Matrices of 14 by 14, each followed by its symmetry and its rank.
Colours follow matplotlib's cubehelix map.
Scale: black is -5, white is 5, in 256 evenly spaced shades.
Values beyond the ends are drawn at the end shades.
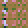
neither, rank two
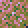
symmetric, full rank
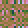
neither, rank two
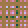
symmetric, rank one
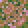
symmetric, full rank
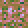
neither, rank three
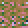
neither, rank three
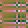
neither, rank one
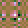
symmetric, rank one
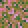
symmetric, full rank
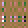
neither, rank one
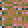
neither, rank two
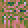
neither, rank three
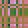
neither, rank one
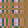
neither, rank one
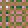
symmetric, rank one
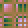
symmetric, rank one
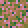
symmetric, full rank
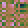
neither, rank two
